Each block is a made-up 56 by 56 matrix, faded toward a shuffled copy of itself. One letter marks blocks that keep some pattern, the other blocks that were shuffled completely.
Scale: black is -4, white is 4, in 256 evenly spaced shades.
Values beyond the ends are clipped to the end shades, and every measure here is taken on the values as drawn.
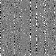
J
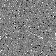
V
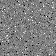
V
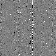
J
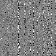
J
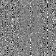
J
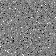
V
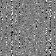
J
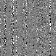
J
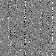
J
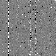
J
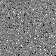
V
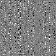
J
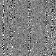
J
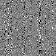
J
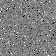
V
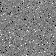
V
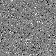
V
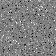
V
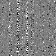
J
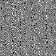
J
